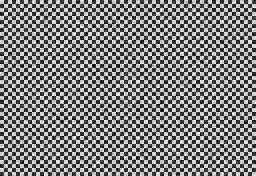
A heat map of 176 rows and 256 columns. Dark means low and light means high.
Odd rows or columns: none. Symmetry: a half turn. Histogram: two levels. Average level on the scale: 50%.
